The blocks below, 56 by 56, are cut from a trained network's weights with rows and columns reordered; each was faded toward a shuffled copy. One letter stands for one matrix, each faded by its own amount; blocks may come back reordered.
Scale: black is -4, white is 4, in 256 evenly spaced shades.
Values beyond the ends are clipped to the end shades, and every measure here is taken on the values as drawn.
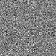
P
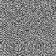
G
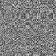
G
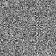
P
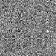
P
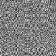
G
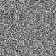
P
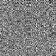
P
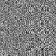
G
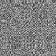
G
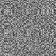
G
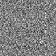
P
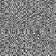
G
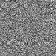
P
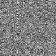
P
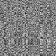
G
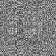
G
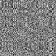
G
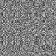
G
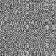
G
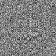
P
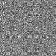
P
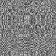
G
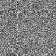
P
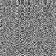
G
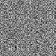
G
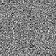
P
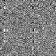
P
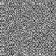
G
